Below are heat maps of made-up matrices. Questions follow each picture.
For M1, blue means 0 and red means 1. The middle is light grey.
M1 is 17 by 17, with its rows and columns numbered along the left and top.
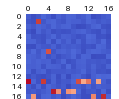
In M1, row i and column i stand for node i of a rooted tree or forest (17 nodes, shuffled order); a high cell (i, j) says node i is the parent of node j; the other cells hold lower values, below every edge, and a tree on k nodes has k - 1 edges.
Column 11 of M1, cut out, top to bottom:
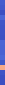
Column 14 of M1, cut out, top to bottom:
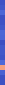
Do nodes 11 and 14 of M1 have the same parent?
yes
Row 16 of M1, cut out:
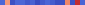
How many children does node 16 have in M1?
3
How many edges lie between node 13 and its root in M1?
1
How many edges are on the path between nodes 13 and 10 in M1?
1
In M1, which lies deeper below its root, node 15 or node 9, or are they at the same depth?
node 9
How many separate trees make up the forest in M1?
2
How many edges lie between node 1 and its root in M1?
1
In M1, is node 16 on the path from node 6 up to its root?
yes
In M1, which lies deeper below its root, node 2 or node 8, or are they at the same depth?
the same depth
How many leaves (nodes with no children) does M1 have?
12
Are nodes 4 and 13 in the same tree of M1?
no
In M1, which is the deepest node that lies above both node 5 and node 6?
15
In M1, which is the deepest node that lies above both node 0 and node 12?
13
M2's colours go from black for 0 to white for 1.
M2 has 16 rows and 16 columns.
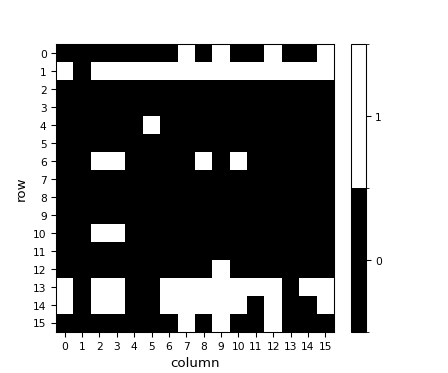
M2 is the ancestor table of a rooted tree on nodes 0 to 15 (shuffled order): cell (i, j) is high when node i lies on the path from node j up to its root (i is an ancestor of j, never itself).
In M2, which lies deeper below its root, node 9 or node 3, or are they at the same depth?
node 9
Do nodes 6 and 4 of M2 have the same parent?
no
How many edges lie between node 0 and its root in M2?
3
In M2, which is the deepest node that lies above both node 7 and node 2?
14
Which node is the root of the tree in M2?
1
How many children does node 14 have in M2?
2
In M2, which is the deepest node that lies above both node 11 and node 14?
13
